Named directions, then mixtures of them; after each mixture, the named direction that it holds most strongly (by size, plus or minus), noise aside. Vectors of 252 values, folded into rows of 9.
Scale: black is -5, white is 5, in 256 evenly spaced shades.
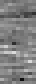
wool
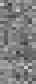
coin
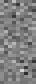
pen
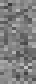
coin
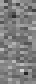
pen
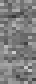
coin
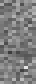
pen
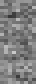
coin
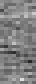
wool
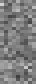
coin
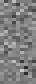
pen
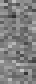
pen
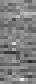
wool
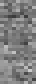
coin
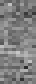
wool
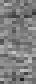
wool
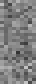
coin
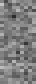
coin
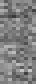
coin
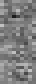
coin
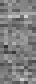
wool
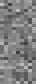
coin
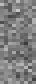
coin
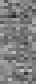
coin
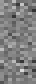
pen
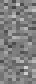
pen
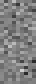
pen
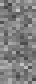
coin
